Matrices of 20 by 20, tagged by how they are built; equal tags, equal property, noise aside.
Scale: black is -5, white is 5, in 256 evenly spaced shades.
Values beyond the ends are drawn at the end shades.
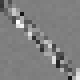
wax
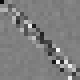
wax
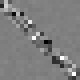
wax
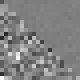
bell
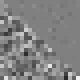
bell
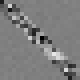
wax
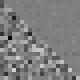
bell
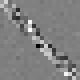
wax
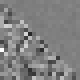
bell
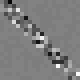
wax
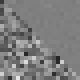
bell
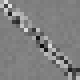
wax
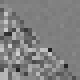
bell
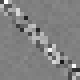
wax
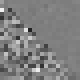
bell
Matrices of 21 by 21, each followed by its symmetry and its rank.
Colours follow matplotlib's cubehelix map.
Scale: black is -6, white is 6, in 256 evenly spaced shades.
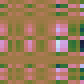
neither, rank one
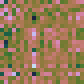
neither, rank three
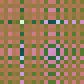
symmetric, rank one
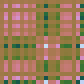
symmetric, rank one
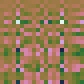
neither, rank two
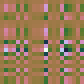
neither, rank one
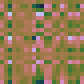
neither, rank two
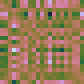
antisymmetric, rank two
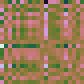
antisymmetric, rank two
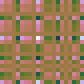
symmetric, rank one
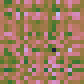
neither, rank three
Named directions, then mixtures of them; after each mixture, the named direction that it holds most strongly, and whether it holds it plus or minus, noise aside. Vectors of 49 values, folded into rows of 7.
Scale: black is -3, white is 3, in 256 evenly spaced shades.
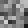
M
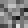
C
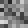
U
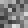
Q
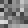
U, plus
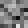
C, plus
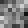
Q, minus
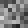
Q, minus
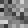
U, plus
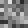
U, minus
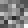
M, minus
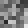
M, minus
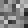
M, plus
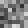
Q, plus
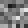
C, minus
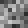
Q, minus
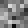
Q, minus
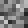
M, plus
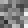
M, minus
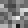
C, minus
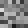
U, minus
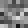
C, minus
